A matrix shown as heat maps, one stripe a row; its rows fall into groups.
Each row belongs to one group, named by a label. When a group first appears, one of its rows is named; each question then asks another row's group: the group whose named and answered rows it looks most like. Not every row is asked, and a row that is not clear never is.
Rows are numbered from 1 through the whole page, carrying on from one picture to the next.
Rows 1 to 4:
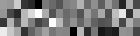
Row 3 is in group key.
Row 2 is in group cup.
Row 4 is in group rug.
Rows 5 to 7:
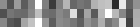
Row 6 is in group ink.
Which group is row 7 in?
cup
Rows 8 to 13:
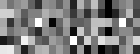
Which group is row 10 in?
cup
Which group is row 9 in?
rug
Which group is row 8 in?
rug
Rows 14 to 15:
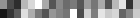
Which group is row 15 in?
ink
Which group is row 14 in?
cup
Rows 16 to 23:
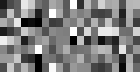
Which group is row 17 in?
key
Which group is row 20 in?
rug
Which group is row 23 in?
key
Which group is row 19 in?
ink
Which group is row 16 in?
ink
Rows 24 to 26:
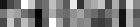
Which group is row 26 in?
key
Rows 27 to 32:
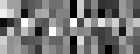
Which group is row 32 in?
rug
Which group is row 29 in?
ink
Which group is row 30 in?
key
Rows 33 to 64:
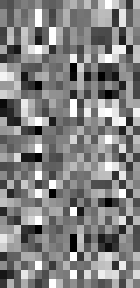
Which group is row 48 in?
ink
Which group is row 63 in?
ink
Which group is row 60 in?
rug
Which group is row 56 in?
ink
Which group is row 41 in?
rug
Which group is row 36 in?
key
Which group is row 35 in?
cup
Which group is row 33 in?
ink
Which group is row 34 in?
cup
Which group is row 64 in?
key
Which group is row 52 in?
cup
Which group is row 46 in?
cup
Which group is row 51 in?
ink
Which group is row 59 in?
rug
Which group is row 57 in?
cup
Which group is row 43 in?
rug
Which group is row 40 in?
rug
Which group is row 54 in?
cup
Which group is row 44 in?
ink
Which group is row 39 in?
ink
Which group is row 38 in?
cup
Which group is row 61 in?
ink
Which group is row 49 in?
cup
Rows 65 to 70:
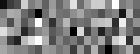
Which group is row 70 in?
rug
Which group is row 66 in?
key
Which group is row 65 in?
ink
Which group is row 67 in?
cup
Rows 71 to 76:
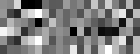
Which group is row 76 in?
ink
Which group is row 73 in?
key
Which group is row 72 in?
cup
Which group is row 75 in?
cup
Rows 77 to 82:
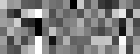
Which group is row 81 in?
cup
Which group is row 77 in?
rug
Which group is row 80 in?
key
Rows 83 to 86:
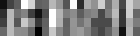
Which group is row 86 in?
key
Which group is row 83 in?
ink
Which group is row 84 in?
key
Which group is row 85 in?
key
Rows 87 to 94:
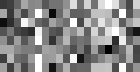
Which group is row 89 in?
ink
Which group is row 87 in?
ink
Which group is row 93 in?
ink
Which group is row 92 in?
rug
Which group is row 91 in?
cup
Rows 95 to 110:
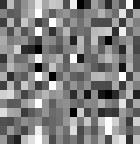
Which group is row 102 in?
key
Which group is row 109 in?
ink
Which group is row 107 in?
rug
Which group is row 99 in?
rug
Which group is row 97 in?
key
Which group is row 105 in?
rug
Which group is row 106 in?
cup
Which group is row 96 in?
cup
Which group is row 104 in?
key
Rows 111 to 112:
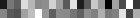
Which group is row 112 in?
cup
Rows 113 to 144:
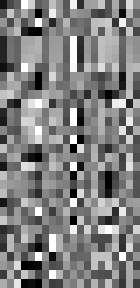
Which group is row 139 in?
key
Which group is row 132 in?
rug
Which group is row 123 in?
rug
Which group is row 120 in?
ink
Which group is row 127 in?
cup
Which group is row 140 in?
key
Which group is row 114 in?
key
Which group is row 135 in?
ink
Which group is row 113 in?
ink
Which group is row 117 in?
ink
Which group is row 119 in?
ink
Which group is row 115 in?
cup
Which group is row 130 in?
key
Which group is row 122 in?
key
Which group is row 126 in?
ink
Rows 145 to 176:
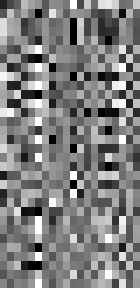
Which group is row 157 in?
rug
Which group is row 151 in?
key
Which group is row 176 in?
cup
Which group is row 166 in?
ink
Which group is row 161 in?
rug
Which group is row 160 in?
cup
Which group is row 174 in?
key
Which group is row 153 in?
rug
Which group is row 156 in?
cup
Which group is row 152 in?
cup
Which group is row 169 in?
cup
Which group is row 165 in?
rug
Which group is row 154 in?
cup
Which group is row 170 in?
cup
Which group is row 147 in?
rug
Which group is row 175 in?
ink
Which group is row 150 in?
cup
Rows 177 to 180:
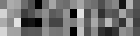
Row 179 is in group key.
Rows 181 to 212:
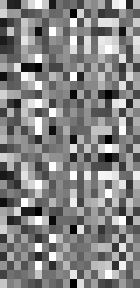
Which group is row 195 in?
cup
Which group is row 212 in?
rug
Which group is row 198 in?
rug
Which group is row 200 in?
ink
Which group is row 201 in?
cup
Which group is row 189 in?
ink
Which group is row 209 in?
key
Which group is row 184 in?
key
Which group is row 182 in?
rug
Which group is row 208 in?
cup
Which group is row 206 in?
rug
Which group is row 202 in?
ink
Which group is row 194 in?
cup
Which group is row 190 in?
cup
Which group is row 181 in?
cup
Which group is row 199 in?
key
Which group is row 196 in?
rug
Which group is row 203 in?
ink
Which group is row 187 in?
cup
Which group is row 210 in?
cup
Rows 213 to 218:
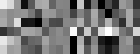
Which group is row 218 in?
rug
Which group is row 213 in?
rug
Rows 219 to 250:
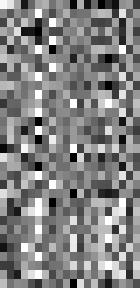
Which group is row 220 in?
cup
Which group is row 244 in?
cup
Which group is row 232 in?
key
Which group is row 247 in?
cup
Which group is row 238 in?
cup
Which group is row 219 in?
rug
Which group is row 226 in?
key
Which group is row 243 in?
ink
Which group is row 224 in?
cup
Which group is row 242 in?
cup
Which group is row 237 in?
key
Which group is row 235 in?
ink
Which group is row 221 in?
key
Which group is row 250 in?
rug
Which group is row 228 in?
rug
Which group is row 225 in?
rug
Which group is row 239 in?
key
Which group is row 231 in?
cup
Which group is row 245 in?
ink
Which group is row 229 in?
cup
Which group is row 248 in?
ink
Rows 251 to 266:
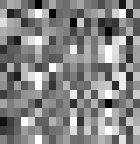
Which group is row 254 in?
rug
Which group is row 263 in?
ink
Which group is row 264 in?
ink
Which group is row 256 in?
ink
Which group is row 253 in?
rug
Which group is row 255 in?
cup
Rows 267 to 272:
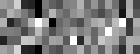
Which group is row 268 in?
key
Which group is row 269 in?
cup
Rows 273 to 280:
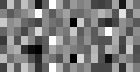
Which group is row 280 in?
key
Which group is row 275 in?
rug
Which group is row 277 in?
key
